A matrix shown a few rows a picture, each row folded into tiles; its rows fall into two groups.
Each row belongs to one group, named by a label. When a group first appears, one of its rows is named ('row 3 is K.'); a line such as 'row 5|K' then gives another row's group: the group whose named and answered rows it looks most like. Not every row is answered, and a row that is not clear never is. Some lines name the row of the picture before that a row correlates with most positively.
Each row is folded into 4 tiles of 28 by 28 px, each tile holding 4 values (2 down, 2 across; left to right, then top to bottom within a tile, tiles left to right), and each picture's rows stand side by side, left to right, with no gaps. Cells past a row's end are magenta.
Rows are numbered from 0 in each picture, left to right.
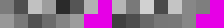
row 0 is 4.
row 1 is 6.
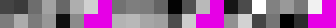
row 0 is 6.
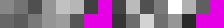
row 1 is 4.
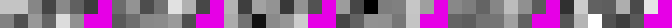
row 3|6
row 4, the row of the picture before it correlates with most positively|0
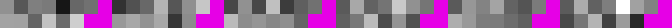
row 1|6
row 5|4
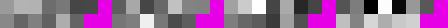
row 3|6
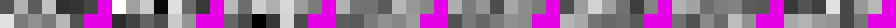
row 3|6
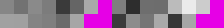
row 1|6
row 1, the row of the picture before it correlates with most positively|3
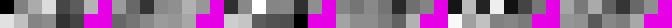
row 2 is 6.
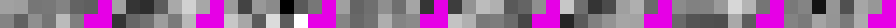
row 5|6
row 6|4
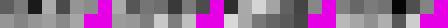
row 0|6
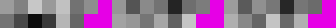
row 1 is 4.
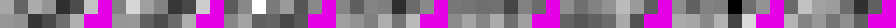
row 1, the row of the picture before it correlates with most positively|1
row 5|4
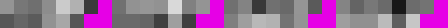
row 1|4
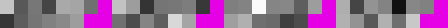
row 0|6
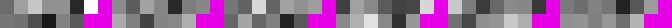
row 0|4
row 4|6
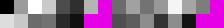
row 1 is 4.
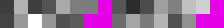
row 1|6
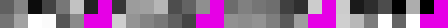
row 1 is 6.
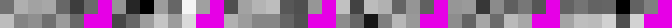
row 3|4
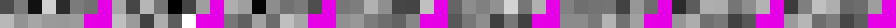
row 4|4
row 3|4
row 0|6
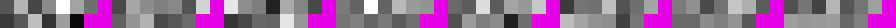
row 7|6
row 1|4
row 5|6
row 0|4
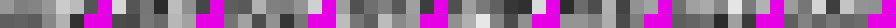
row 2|6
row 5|6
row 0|4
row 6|4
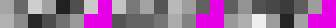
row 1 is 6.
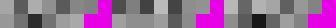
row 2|4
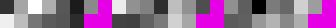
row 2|6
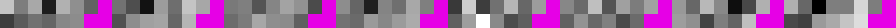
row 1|6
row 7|6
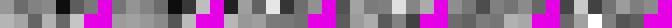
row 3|4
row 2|6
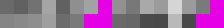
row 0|6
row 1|4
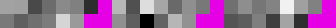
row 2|4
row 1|4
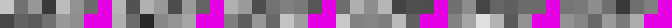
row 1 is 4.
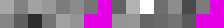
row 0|4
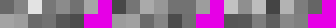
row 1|6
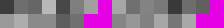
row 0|6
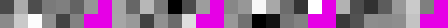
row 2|4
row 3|6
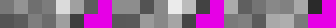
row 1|4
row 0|4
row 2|4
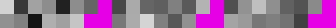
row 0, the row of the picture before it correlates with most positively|2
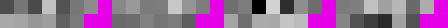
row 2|6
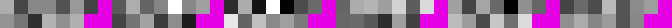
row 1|4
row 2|6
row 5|6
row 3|4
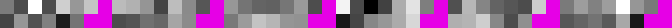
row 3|6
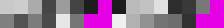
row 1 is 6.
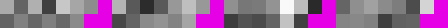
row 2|4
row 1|6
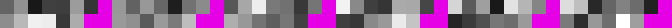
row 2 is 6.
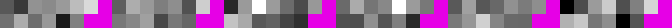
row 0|6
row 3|4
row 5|6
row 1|4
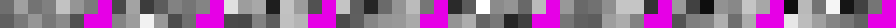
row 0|4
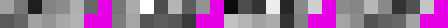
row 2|6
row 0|6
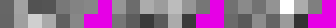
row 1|4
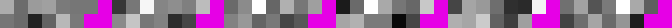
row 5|4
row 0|4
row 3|6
